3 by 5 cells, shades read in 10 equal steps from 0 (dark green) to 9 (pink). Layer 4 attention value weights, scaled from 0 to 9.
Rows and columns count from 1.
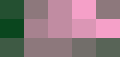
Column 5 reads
5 9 3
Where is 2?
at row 3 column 1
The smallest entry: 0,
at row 2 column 1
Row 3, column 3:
5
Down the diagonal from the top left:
1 6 5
